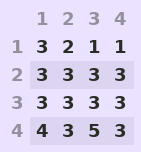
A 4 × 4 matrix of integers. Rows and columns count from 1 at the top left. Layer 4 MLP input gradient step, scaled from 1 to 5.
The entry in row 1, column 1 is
3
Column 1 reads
3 3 3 4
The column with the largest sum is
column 1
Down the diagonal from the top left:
3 3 3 3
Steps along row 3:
same same same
